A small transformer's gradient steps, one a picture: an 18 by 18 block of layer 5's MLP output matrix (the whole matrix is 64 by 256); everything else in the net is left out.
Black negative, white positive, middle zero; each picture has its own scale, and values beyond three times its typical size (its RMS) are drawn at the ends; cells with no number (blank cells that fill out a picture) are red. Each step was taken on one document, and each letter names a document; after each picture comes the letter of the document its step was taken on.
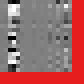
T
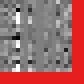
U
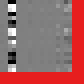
T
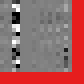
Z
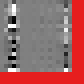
T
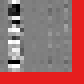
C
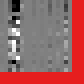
C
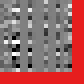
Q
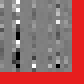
Z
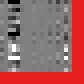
C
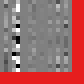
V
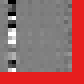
Q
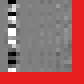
T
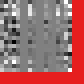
U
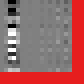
T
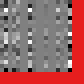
U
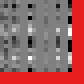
U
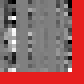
Q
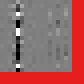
Z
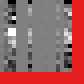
Q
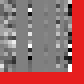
Q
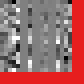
Q
